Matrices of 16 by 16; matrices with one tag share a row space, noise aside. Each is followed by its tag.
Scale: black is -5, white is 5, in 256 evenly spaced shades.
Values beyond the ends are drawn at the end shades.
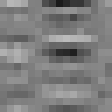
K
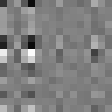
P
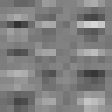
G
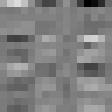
G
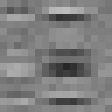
K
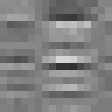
K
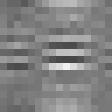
K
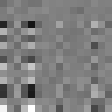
P
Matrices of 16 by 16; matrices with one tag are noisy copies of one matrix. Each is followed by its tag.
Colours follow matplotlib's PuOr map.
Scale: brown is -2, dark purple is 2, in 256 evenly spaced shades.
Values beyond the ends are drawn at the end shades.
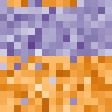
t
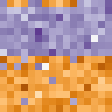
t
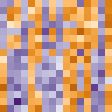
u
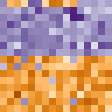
t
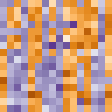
u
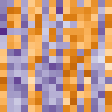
u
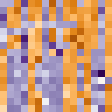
u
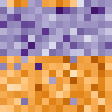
t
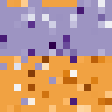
t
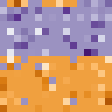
t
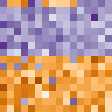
t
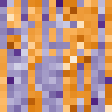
u
